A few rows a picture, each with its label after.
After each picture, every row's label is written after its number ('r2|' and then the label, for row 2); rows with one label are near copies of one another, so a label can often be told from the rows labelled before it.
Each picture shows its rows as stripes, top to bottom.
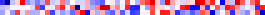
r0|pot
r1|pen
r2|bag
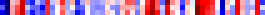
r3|pot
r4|pot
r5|pot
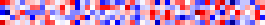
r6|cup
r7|pen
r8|pot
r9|bag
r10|cup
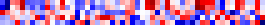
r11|pot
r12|pot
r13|cup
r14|pen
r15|bag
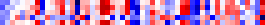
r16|pen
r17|pen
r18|pen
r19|bag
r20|pen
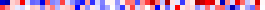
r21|pot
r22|cup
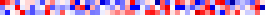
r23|cup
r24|bag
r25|pot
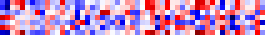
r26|pot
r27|pot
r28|pen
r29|cup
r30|bag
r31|cup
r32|pot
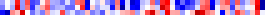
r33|bag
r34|bag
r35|pot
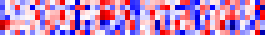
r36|pen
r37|bag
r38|pen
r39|pen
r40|cup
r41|cup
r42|bag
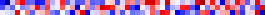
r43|pot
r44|pen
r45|bag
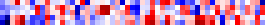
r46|bag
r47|pen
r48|pen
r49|pot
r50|pot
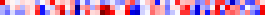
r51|cup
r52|pen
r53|pen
